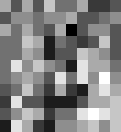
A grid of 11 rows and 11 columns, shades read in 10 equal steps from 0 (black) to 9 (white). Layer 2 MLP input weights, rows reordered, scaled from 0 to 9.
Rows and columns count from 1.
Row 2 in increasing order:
3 3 3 4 4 5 5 5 5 5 6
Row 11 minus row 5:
-3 4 0 -3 0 2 2 -1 1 0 4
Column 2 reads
3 5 4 4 4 8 5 4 8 5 8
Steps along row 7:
up up down down up down up down up down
